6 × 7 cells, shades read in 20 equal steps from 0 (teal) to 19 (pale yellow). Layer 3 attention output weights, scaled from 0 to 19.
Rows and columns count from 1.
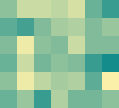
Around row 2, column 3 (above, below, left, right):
15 10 4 12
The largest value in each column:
10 18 15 14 16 9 19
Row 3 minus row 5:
-1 0 -4 -3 2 3 -10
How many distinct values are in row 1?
6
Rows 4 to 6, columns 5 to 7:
9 3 0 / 13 6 19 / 8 8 10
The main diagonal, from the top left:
10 4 10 10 13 8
